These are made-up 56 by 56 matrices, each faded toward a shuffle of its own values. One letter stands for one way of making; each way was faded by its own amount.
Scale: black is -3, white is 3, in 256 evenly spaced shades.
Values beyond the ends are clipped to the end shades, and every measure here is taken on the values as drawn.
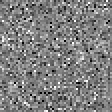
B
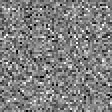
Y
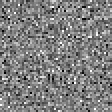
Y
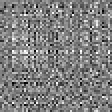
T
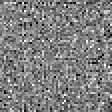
Y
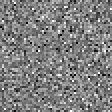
Y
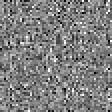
Y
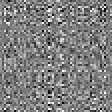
T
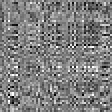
T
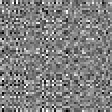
T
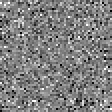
B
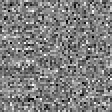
Y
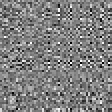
T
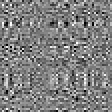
T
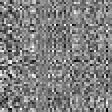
T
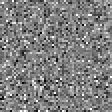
B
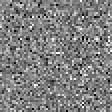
Y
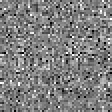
B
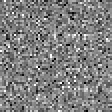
Y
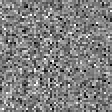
Y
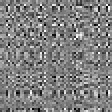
T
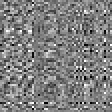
T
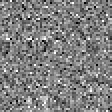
Y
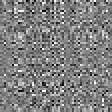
T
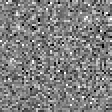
Y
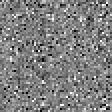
B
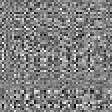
T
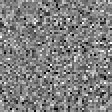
Y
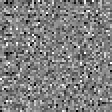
Y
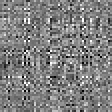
T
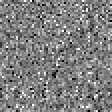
B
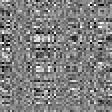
T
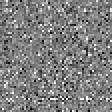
B
